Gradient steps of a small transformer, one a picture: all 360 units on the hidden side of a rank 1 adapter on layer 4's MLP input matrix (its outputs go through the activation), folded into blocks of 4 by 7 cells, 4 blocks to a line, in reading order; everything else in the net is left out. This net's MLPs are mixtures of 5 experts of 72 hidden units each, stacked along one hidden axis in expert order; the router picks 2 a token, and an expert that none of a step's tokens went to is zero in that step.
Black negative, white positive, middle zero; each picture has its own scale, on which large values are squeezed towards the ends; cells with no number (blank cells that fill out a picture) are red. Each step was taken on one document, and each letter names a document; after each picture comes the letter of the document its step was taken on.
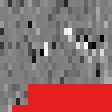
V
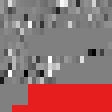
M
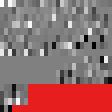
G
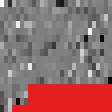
G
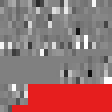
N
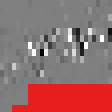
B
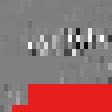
B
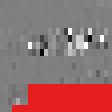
V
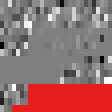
N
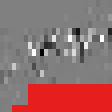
B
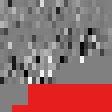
M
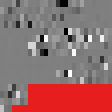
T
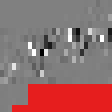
B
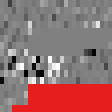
M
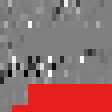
M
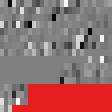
V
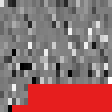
G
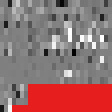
T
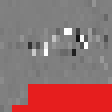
T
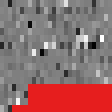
V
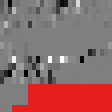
M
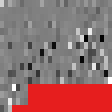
G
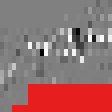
B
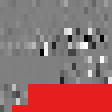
V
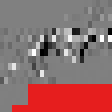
B
